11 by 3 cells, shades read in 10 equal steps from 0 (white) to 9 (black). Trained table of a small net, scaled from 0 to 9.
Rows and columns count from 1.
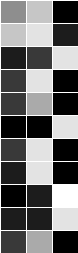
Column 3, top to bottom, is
9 8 1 9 9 1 9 9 0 1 9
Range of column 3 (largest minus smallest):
9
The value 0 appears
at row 9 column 3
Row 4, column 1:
7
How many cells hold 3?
2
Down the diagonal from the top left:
4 1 1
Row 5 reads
7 3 9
